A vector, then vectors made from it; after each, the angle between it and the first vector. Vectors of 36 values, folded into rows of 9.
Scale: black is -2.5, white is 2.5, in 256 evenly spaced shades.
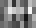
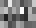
partly aligned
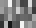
partly aligned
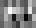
nearly parallel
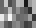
orthogonal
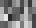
partly opposed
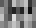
nearly opposite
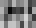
nearly opposite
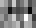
nearly opposite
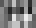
nearly opposite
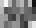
orthogonal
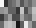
orthogonal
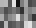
partly opposed
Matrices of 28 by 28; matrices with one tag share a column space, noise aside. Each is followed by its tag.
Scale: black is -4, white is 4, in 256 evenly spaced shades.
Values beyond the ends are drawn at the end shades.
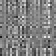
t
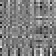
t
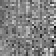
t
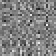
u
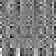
t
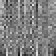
t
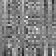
t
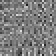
u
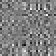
u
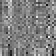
t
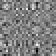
u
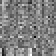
t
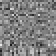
u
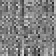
t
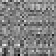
u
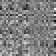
u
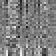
t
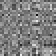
u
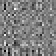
u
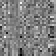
t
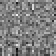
u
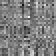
t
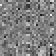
u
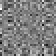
u
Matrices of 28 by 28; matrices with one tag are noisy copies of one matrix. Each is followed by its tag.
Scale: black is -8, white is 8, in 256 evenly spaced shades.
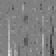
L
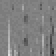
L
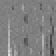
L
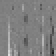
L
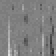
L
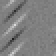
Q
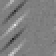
Q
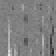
L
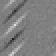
Q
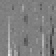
L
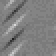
Q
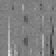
L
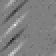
Q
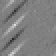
Q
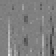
L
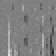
L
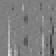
L
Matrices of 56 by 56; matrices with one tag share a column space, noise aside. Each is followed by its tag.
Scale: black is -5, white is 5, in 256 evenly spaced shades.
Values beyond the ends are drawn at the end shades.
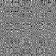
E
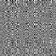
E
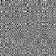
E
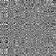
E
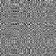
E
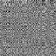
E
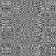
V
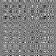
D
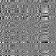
D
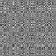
V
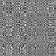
V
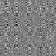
V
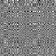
E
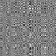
V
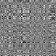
D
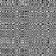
E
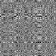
D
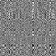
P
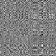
P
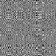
P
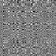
E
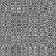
V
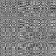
V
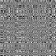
D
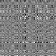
D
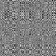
P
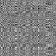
V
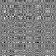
D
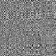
P
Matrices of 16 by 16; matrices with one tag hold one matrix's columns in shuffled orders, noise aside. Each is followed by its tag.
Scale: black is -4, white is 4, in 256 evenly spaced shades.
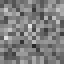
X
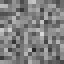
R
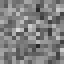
X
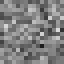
X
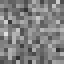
R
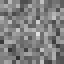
R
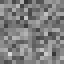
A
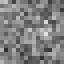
R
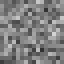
R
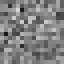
X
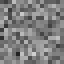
A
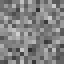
R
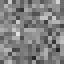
R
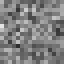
X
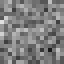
R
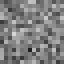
R
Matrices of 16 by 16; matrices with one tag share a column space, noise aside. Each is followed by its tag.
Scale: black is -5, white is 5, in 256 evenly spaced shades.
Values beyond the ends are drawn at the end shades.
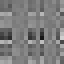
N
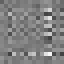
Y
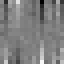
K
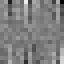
K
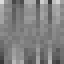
K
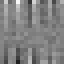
K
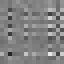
Y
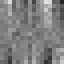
K
